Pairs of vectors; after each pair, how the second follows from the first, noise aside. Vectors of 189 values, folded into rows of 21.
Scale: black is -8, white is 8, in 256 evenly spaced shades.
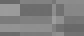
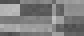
scaled up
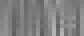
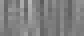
reversed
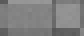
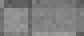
reversed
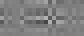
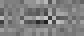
scaled up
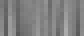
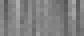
reversed
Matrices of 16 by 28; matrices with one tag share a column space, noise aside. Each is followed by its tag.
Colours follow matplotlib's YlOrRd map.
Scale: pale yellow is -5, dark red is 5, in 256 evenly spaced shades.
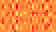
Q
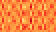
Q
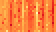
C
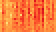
C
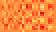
Q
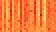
C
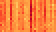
C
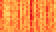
C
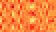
Q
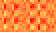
Q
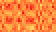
Q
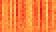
C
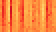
C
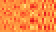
Q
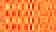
Q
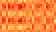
Q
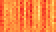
C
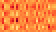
Q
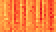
C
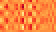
Q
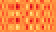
Q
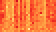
C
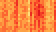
C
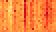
C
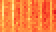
C
